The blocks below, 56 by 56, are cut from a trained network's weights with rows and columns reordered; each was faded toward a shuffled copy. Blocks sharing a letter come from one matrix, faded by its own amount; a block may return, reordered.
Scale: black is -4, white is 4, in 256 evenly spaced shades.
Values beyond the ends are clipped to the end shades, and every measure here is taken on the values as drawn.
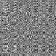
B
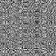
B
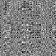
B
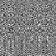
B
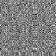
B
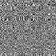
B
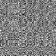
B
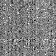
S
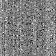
S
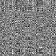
B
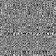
B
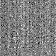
S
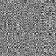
B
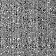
S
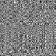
B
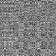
B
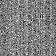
S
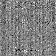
S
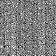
S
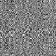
B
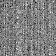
S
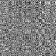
B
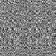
B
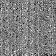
S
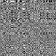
B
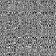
B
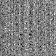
S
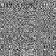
B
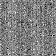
S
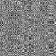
B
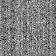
S
